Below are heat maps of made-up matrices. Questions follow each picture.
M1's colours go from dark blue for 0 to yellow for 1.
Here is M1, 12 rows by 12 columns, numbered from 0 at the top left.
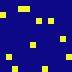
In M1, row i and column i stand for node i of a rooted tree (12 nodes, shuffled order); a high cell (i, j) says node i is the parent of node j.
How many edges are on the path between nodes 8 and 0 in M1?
6
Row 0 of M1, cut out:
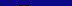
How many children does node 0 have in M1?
0
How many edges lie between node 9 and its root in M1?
0
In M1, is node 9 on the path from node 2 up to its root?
yes
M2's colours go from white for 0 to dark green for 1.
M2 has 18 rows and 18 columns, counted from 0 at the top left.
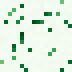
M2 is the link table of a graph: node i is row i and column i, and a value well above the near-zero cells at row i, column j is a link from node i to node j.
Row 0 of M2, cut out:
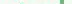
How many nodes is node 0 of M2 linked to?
1
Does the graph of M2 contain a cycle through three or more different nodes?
no
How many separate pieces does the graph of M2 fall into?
3
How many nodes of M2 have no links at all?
0
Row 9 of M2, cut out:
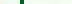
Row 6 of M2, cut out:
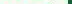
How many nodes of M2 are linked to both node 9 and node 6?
0
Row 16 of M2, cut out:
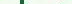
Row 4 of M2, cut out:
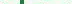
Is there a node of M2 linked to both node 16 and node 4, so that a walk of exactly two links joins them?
yes
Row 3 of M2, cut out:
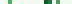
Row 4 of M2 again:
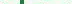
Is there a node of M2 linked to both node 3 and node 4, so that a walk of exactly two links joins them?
no
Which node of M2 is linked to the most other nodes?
node 5
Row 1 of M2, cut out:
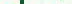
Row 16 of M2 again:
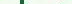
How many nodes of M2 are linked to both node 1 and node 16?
1
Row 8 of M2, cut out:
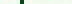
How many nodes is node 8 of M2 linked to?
1
